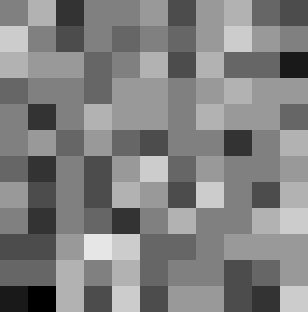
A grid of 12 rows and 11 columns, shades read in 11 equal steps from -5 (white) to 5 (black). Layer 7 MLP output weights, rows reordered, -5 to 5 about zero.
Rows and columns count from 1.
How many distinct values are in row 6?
6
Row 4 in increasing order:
-2 -1 -1 -1 -1 -1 0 0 0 1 1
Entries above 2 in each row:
1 0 1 0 1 1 1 0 2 0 0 3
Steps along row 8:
up down up down up up down up up down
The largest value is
5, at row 12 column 2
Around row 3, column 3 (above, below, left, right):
2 0 -1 1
